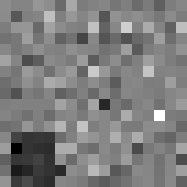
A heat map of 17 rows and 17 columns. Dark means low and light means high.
In the bottom left lies a patch that is lower than the rest. The bottom left is the ninth with the lowest average. Neither half mirrors the other. Overall the values sit about 50% of the way up the scale.
